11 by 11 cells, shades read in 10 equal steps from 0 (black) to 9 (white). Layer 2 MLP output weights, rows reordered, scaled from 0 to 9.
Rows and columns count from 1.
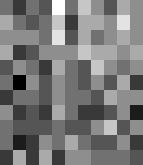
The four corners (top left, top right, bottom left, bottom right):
4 5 2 3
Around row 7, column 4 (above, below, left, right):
3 2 4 5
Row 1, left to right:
4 2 4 3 9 4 7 5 3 6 5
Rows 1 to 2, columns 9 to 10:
3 6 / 5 8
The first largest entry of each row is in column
5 10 5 7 8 10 9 5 9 6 2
